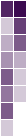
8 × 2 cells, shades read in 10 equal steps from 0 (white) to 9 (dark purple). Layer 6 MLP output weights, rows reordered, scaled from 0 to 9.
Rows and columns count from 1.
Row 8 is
2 0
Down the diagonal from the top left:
8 7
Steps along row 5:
down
